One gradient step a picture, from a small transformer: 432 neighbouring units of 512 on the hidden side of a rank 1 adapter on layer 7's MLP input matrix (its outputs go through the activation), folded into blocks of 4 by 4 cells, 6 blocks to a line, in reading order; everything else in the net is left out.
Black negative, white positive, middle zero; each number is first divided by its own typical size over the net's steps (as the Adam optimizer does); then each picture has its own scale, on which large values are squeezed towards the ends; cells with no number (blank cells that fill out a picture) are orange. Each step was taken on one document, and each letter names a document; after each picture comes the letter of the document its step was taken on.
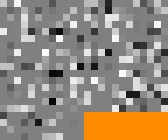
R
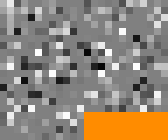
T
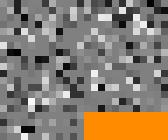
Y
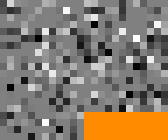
T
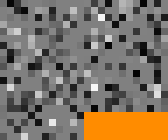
R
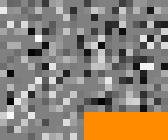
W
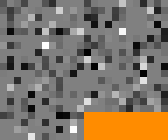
T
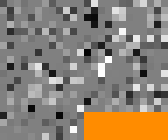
T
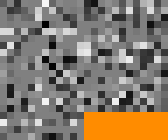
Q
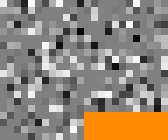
W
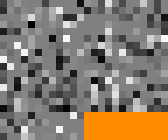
Y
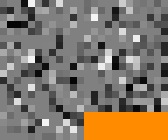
W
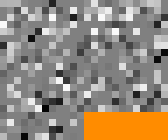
R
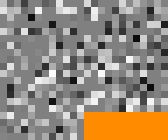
W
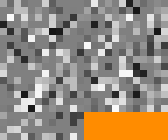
R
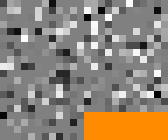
Y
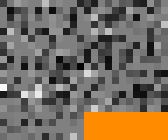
Y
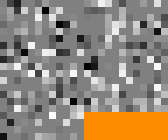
R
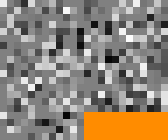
W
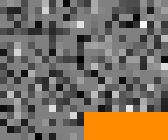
Q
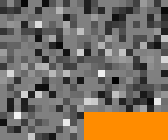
W
